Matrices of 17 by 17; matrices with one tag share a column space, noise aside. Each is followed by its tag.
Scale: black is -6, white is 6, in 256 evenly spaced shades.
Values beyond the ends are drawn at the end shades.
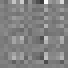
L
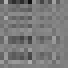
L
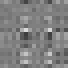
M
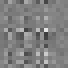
M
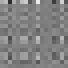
L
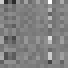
L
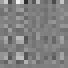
L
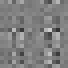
M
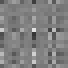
M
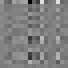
L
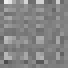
L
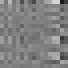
L
